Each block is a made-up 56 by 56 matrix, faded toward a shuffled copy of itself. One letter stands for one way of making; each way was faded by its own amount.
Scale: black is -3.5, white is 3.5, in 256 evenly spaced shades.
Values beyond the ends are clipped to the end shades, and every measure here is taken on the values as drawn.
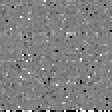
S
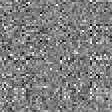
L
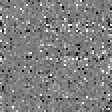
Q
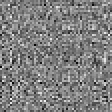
L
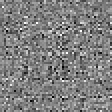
L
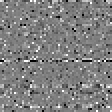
S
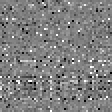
S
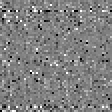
S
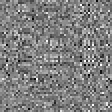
L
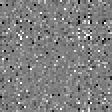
Q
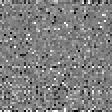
S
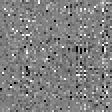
Q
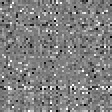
S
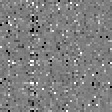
Q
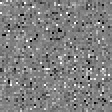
Q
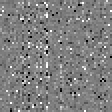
Q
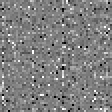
Q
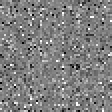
Q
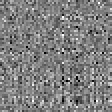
L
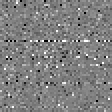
S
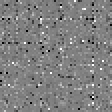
Q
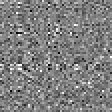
L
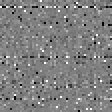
S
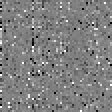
Q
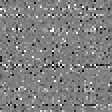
S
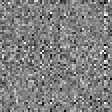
L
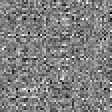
L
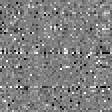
S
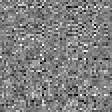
L
